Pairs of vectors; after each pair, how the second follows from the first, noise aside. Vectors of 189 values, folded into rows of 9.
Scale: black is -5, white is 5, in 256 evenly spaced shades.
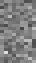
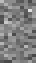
reversed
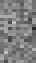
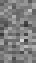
reversed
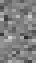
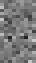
sign-scrambled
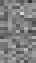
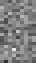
reversed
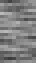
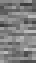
reversed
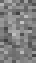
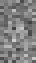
reversed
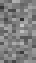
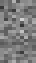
sign-scrambled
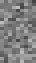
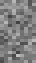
reversed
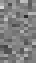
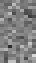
reversed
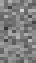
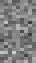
reversed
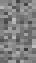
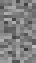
sign-scrambled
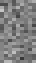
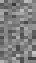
reversed
